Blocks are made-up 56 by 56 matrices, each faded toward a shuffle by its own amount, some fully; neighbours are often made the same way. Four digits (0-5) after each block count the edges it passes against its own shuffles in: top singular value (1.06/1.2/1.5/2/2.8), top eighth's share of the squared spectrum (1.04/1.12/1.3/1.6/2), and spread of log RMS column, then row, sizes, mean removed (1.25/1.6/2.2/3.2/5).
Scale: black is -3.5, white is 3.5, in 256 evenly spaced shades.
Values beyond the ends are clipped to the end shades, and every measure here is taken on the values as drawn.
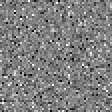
1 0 0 0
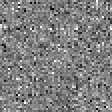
3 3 2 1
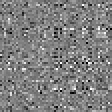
4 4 2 3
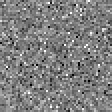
0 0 0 0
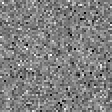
0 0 0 0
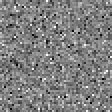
0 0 0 0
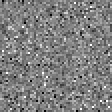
0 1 0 0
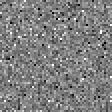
0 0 0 0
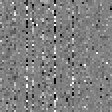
3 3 3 0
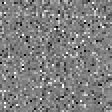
3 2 0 0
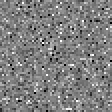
1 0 0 0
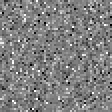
2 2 0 0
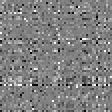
4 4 2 3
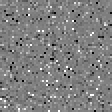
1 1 0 0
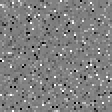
0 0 0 0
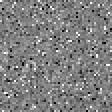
0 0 0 0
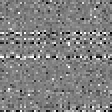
4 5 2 3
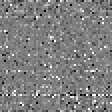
3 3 0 2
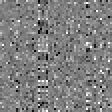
4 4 3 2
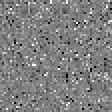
2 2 1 1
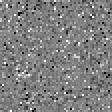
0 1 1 0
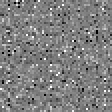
3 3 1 0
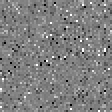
2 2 1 0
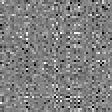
4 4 3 2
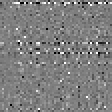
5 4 2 2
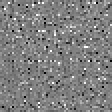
3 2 0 1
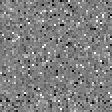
2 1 0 0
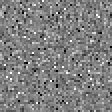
1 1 0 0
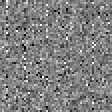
1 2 2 0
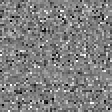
1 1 0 2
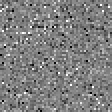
1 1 0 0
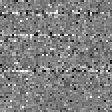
2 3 0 3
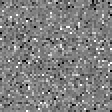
0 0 0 1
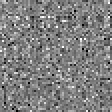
3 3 1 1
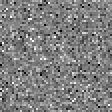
2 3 1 0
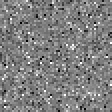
1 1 0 0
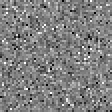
1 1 0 0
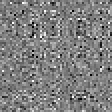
4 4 2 2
